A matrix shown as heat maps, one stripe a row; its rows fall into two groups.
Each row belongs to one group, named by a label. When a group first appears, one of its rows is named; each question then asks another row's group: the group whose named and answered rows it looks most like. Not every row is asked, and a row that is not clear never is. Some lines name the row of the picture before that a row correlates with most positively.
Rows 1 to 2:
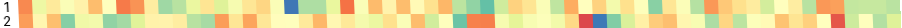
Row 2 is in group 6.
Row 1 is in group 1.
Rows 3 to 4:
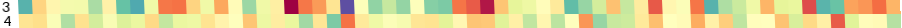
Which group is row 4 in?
6
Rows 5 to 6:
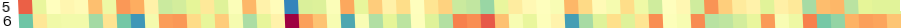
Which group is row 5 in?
1
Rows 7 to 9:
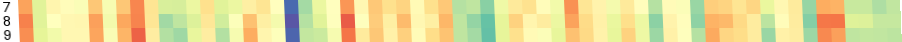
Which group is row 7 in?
1
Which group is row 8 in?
1
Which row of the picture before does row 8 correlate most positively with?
5
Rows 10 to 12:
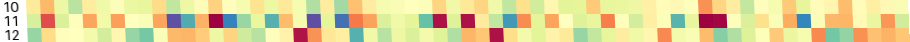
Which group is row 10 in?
6
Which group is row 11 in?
6
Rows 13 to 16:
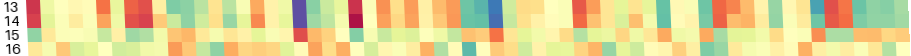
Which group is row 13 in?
1
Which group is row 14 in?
1
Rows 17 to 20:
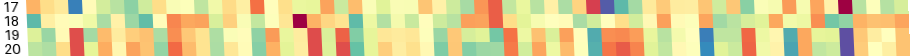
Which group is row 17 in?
6
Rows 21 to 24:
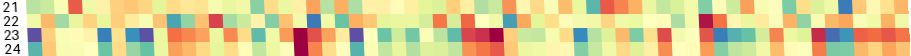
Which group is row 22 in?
6
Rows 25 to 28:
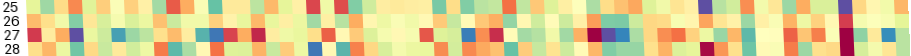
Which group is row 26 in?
6
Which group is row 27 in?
6
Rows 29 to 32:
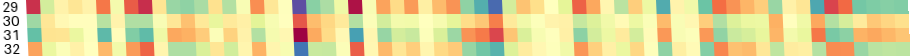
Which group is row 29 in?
1
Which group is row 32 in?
1
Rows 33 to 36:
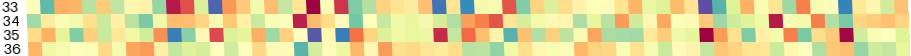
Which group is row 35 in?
6
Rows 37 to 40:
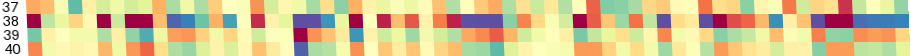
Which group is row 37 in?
6
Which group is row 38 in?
1
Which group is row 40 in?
1
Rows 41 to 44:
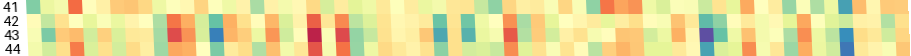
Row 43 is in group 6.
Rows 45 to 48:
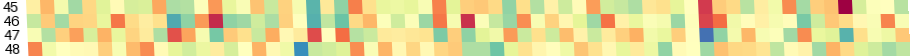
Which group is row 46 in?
6
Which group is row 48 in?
1
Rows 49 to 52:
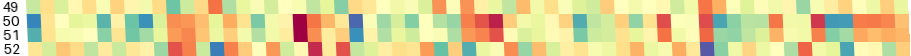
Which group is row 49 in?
6
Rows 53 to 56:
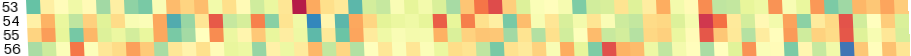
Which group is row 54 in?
6
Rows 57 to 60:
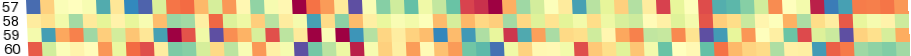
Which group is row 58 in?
6
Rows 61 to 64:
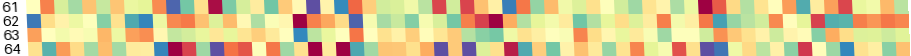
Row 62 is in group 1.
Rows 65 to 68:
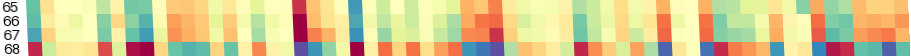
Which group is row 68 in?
1
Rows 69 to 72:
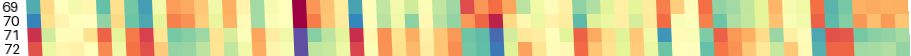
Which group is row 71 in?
1
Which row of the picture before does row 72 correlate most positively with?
68
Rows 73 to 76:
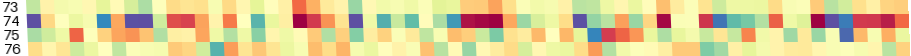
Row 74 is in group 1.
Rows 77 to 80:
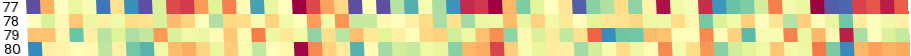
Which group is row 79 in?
6
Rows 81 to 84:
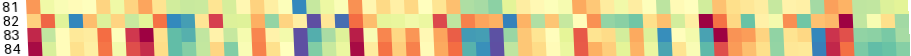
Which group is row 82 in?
6
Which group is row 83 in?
1
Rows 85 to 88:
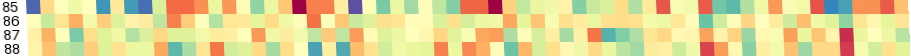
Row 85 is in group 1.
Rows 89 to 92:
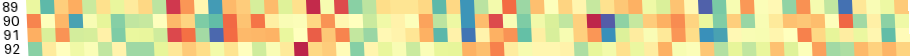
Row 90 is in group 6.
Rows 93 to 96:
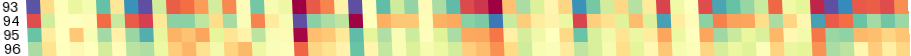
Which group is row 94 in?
1
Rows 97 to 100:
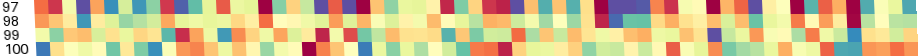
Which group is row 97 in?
6
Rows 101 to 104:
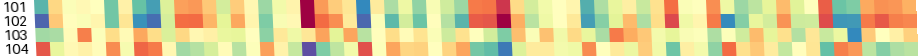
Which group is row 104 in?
1
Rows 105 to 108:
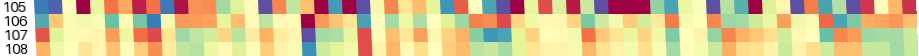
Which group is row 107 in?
1
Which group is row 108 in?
1
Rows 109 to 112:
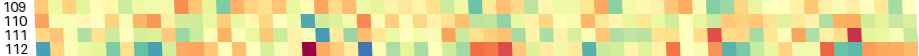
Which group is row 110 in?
1
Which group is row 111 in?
6
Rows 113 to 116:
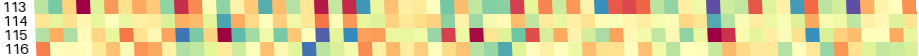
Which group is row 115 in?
6
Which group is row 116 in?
1
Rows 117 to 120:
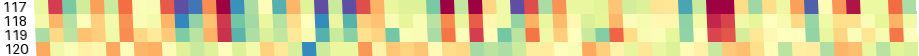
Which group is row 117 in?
6
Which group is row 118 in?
6
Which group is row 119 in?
6
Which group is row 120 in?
1
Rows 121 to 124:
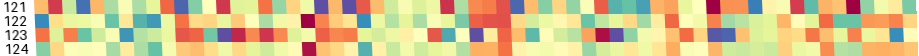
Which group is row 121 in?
6
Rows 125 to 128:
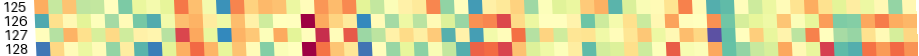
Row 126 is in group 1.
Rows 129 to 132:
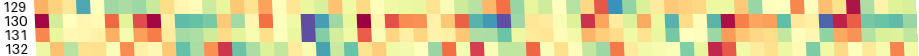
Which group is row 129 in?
6
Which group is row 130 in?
1
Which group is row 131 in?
1
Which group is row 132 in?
6
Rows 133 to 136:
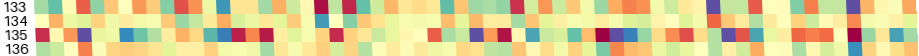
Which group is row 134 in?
6
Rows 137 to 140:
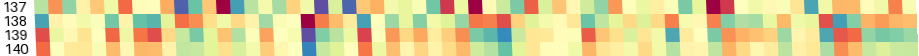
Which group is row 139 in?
1
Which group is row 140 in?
1
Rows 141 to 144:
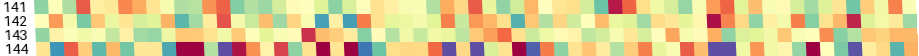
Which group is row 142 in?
6
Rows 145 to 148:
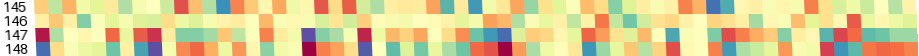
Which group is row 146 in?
6
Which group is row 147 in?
1
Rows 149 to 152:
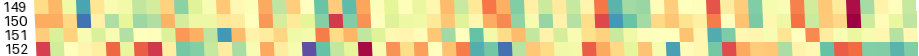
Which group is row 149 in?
6
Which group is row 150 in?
6
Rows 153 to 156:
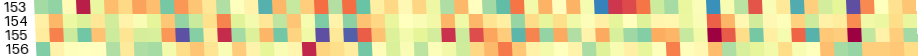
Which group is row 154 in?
6
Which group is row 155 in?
6
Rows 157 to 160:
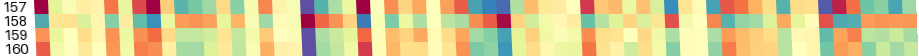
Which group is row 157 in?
1
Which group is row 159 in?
1
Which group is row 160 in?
1
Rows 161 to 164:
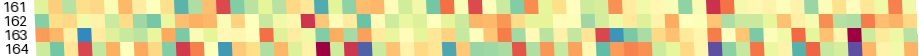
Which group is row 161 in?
6
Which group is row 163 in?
6
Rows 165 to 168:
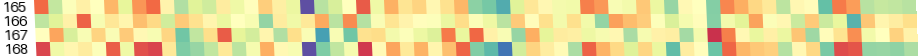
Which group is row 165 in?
1
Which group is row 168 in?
1
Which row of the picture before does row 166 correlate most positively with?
164
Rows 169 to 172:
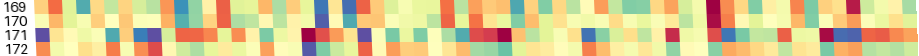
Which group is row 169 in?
6
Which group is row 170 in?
6
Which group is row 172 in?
1
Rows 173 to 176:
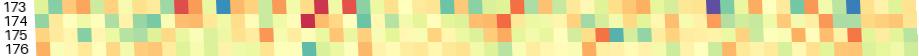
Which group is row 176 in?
1
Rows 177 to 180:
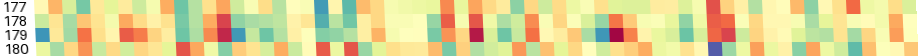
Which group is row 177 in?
6
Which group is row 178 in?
6
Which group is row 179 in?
6
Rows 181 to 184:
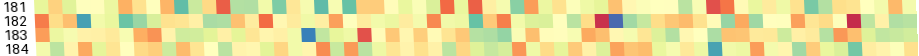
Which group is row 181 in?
6
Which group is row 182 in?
6
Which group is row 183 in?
1
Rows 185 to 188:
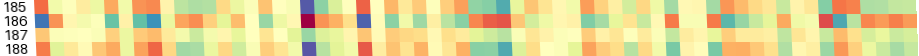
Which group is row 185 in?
1
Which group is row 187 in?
1
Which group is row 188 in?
1
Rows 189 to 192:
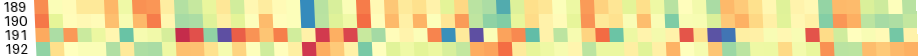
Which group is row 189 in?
1
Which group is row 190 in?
1
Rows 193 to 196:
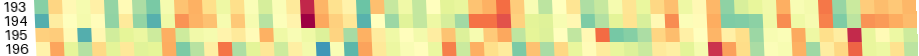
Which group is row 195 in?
6
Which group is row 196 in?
6
